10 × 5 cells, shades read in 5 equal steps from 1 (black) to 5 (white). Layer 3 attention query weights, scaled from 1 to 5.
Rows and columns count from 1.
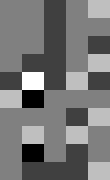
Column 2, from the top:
3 3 3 2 5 1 3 4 1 2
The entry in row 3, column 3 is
2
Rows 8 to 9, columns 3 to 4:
3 4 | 3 2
